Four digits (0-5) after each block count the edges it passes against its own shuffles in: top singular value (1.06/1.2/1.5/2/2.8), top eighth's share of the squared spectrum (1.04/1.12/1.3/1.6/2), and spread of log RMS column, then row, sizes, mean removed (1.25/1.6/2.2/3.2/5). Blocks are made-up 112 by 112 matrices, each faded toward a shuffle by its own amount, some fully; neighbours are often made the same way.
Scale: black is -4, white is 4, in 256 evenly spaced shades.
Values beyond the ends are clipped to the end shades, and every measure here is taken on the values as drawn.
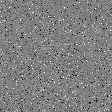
1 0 0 0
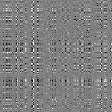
5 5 4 4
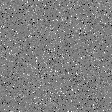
0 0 0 0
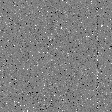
3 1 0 0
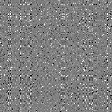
5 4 3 2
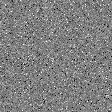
1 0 0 0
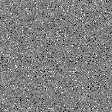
3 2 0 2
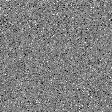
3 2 0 1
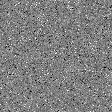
0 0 0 0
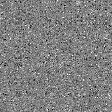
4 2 1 1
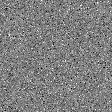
0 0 0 0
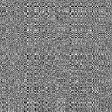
5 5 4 4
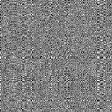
5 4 3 3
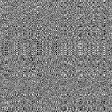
5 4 3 3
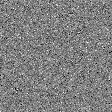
0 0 0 0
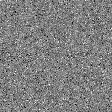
2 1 0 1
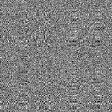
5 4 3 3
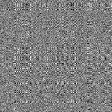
5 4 3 3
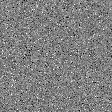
0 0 0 0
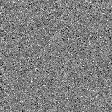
3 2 0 0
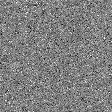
0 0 0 0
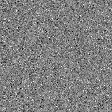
3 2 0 1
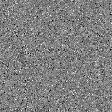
3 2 1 1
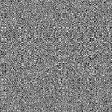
4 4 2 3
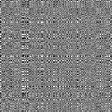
5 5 4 4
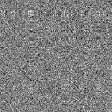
4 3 2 2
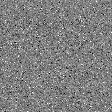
2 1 0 0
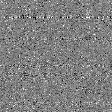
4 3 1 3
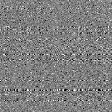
4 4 2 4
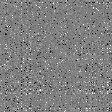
4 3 2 2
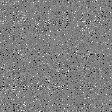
3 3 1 2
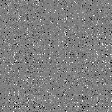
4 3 2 2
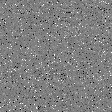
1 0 0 0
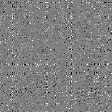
4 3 2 2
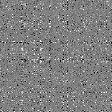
4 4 3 3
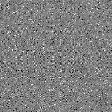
4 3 2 2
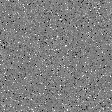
0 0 0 0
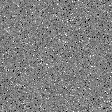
1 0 0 0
